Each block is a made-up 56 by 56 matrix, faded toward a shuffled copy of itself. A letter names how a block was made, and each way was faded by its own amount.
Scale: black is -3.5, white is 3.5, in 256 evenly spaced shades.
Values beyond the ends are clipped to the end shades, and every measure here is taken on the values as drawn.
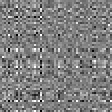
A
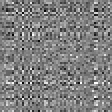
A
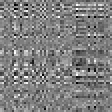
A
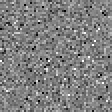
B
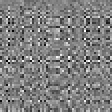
A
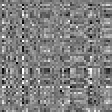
A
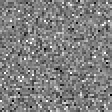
B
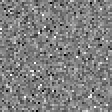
B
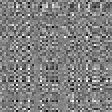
A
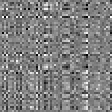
A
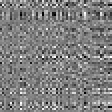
A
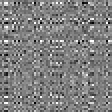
A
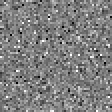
B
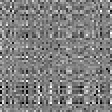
A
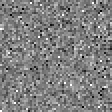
B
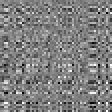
A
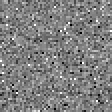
B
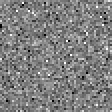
B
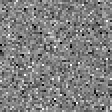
B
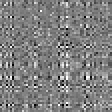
A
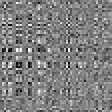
A
